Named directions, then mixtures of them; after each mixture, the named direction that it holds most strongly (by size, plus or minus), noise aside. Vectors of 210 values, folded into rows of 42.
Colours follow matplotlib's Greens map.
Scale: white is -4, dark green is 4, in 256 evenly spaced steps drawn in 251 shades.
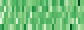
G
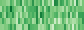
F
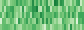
F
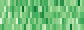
G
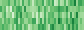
F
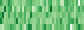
G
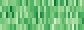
F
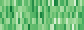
F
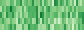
F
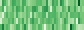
G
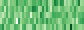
G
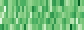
G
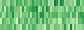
F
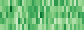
F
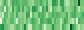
G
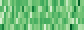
G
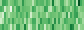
G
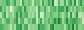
F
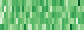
G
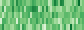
G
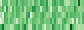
G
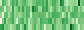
G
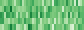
F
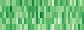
F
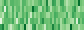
G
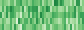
F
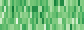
G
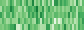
F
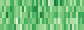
F
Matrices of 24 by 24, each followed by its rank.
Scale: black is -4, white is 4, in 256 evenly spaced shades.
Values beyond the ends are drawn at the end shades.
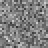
full rank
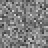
full rank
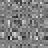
three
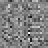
five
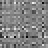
three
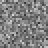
full rank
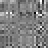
three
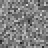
full rank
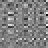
three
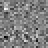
five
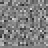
five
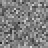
full rank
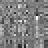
five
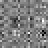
three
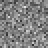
full rank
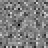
five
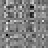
three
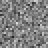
full rank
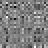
three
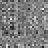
five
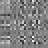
three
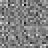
five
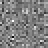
five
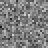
full rank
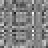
three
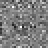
five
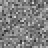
full rank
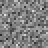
full rank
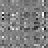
three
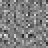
five
